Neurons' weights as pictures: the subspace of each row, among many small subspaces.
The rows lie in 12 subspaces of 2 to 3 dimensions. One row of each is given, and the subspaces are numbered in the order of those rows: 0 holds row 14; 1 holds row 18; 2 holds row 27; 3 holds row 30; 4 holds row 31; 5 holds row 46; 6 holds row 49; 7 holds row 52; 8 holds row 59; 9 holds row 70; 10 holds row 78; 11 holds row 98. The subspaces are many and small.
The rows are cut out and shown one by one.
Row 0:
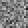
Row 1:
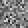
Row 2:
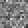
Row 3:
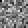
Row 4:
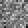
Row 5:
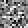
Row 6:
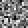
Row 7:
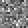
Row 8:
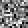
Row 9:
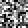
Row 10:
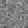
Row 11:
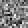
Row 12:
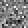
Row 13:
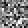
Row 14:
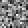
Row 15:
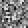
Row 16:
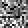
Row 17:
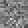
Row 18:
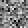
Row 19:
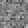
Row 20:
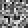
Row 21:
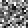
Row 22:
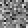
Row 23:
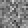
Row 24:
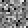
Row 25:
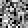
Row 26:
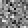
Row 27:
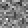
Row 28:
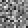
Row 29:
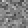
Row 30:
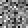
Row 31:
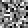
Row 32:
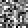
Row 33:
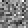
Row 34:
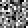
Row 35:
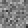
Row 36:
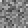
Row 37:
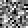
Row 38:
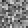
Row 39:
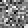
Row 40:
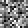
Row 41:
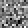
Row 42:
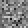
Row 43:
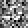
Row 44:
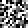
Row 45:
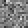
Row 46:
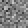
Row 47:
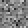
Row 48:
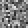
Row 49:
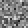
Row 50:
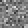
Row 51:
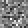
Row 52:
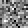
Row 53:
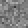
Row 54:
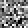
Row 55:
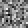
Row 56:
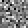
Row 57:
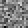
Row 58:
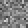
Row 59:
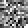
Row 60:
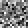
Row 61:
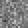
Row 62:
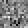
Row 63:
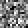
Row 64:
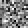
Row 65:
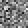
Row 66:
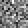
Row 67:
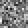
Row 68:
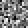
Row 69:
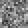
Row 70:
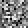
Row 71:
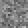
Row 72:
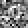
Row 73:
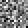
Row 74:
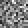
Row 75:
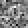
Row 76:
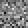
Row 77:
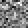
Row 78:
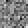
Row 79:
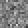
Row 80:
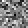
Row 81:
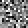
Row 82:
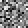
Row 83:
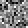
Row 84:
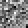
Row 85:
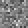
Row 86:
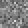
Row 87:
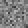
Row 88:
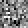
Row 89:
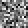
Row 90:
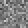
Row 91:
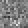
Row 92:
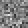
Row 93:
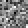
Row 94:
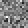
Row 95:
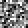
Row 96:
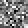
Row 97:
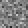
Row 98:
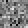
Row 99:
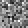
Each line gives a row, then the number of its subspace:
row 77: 2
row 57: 10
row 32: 3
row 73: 7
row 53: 0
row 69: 3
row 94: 6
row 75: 0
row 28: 7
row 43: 0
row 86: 5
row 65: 5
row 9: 3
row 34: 1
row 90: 10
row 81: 7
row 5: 9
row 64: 7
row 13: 8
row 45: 10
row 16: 2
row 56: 7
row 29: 2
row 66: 5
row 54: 8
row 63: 11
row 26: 3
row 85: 1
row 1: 6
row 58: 10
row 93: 9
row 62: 11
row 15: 9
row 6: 6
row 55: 4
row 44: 6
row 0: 4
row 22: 10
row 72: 0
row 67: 3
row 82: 5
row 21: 2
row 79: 11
